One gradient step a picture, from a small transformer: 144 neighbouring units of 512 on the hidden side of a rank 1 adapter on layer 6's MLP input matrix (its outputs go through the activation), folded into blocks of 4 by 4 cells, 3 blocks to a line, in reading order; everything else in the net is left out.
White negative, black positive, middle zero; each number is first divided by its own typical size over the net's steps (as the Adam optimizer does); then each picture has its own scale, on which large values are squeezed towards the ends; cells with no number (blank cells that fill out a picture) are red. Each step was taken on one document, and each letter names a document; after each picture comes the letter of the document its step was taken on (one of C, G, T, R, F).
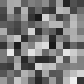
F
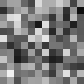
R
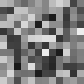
R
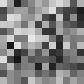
R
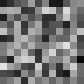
R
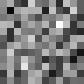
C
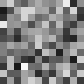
C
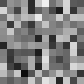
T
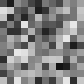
F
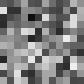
F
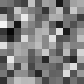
C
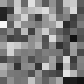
C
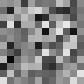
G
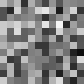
C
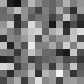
R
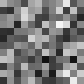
C
